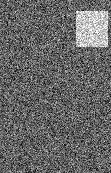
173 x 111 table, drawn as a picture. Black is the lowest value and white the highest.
The top right is the ninth with the highest average. In the top right lies a patch that is higher than the rest. There are no regular stripes.
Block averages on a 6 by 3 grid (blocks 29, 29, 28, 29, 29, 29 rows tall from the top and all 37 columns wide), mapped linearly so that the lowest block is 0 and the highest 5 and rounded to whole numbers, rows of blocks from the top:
005 / 005 / 000 / 000 / 000 / 000
